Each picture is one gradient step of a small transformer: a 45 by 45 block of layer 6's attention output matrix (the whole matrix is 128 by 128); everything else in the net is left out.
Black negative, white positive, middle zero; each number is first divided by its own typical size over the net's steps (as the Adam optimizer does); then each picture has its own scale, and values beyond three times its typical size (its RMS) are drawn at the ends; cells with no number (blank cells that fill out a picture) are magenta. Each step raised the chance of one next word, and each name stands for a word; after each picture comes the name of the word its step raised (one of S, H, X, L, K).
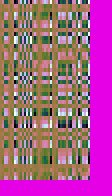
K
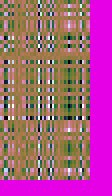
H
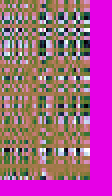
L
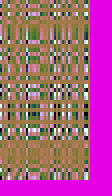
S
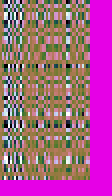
K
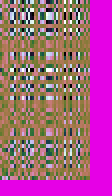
L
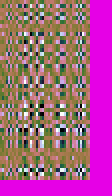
S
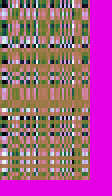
K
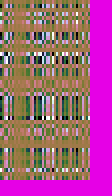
H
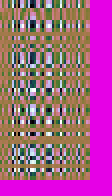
K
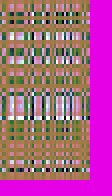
H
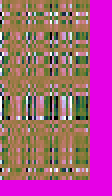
H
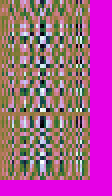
K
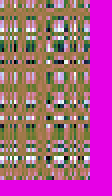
L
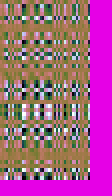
S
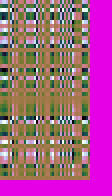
L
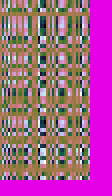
K
